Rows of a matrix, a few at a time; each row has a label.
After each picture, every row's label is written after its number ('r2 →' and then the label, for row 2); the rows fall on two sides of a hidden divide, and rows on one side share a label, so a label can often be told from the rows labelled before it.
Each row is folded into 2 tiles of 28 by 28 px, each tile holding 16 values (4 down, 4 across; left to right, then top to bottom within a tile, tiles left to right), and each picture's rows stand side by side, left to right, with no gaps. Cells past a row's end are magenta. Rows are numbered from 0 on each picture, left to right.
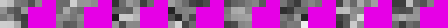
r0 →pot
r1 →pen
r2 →pen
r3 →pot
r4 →pen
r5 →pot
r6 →pen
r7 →pen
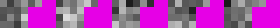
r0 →pen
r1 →pen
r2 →pot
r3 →pot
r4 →pen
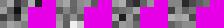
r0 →pot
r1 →pot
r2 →pot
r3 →pot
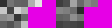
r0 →pen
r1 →pen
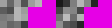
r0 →pen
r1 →pen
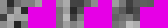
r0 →pen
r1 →pot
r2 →pot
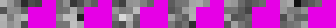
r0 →pot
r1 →pot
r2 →pen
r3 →pen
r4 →pot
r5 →pot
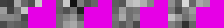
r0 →pen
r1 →pot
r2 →pen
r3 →pen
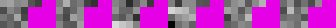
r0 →pot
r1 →pot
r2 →pot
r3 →pen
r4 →pen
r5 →pot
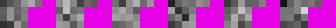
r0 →pen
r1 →pot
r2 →pen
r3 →pen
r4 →pen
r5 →pen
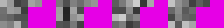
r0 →pot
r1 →pen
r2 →pen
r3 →pot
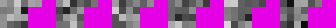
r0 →pen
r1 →pot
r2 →pen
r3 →pot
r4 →pot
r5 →pen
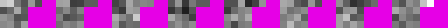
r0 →pot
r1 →pot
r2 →pen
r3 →pot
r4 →pen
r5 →pot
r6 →pot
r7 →pen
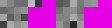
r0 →pot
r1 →pen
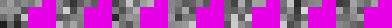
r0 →pen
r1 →pot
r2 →pen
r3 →pot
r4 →pen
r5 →pot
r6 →pen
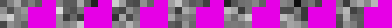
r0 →pen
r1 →pot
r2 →pot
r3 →pot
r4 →pen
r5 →pot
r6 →pen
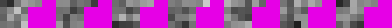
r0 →pen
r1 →pot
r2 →pen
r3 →pen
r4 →pot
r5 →pen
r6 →pen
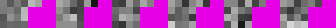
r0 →pen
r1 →pot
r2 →pen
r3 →pot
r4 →pot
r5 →pot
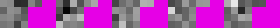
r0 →pot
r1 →pen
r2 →pen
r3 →pen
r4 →pot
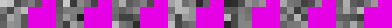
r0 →pot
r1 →pot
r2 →pot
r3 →pot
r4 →pen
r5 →pot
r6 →pot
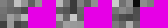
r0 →pen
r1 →pot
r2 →pot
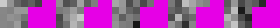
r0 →pot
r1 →pen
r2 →pot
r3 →pen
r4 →pot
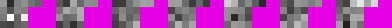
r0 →pen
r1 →pen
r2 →pen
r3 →pot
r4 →pot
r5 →pen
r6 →pen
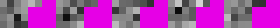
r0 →pen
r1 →pot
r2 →pot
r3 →pot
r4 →pot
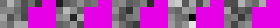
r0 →pot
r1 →pen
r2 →pot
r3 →pot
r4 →pen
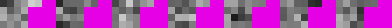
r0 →pen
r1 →pen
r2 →pen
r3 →pen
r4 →pot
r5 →pot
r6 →pot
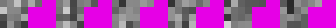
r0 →pen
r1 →pot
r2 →pen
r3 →pen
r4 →pot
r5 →pen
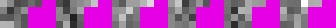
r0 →pot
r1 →pen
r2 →pen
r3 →pot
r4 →pen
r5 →pen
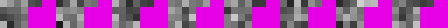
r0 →pot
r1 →pen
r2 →pot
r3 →pen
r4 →pot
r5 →pen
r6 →pen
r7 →pot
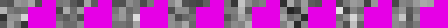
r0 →pen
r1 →pot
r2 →pen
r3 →pot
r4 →pen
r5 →pot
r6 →pen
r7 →pen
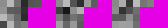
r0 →pot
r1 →pot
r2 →pot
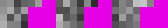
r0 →pot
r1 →pot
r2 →pen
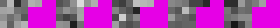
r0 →pot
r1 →pen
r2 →pen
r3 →pot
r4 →pen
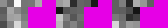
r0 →pen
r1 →pot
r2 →pot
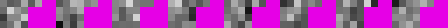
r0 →pen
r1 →pen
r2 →pen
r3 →pot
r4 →pot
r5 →pen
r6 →pot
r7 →pen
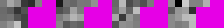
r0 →pot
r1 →pen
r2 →pot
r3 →pen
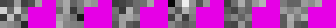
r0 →pen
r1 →pot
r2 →pen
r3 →pen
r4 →pen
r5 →pen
